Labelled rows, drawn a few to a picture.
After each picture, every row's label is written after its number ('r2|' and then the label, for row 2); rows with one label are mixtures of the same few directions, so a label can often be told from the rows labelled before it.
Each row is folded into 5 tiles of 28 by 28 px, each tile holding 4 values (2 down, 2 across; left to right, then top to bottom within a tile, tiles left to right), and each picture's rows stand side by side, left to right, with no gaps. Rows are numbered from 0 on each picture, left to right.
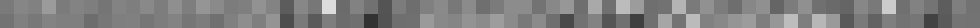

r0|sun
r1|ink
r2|sun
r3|ink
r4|ink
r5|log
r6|sun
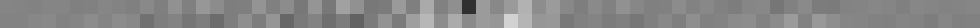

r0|log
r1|ink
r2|ink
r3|sun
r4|ink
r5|log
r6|log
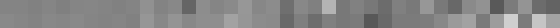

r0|ink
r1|sun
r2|sun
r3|log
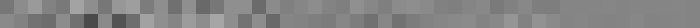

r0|log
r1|ink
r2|log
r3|log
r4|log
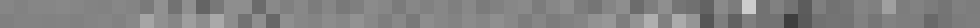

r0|ink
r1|ink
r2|ink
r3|ink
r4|log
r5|sun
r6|sun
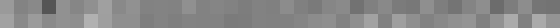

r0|sun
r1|sun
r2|log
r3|log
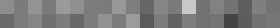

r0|ink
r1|sun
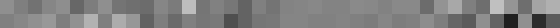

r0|log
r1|sun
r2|log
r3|log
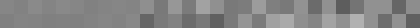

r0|ink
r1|ink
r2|ink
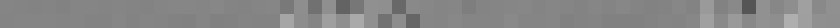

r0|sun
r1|log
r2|ink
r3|sun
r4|ink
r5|sun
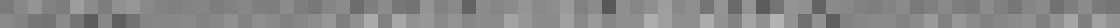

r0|log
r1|log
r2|log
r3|sun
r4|sun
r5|ink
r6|log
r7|log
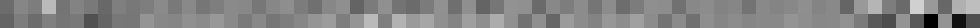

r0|sun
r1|ink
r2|log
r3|ink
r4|ink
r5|sun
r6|log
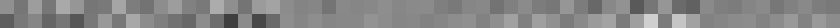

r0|ink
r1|log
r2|sun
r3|log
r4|log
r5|log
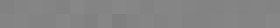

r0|log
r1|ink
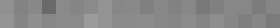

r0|sun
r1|ink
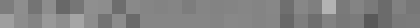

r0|ink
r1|sun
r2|sun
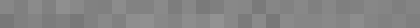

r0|ink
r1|ink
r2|ink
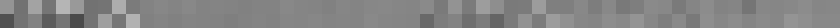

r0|ink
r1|sun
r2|sun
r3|ink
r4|ink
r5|sun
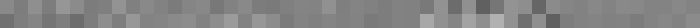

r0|ink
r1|log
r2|sun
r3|ink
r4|ink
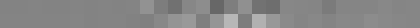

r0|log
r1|log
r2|sun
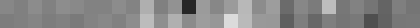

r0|ink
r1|sun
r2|sun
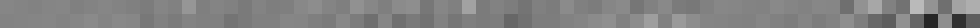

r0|log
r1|sun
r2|log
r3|sun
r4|log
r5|log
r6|log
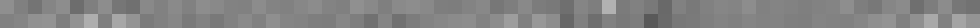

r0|log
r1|ink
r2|log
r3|log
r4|sun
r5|sun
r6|log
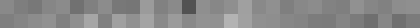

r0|log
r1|sun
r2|log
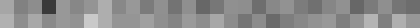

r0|sun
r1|ink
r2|log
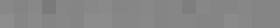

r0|sun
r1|sun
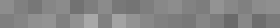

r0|log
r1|log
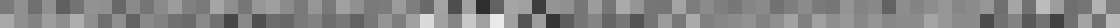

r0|ink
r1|log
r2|ink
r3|ink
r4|ink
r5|log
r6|sun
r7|ink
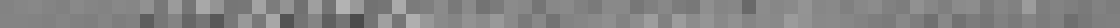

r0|log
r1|ink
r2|ink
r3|ink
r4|log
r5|sun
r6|log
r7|sun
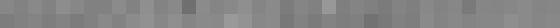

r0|ink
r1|sun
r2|sun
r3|sun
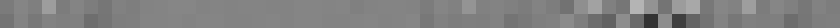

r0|sun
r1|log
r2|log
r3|sun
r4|log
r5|sun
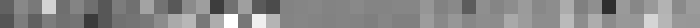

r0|sun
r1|log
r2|log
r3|sun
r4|sun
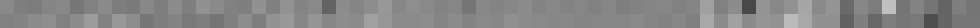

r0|log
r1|ink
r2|sun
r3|sun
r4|ink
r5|sun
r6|sun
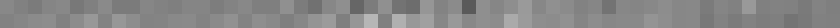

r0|log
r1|log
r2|log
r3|sun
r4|sun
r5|sun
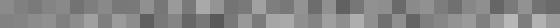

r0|log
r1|ink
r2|ink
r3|log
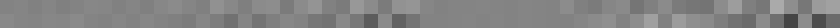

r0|ink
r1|log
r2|log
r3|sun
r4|log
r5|log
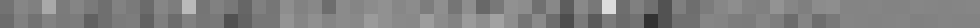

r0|sun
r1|sun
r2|sun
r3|ink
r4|sun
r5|log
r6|log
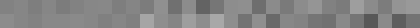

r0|ink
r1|ink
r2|log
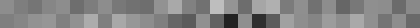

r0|log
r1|log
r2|ink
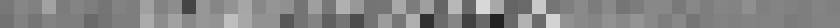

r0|sun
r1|sun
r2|ink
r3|ink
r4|ink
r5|sun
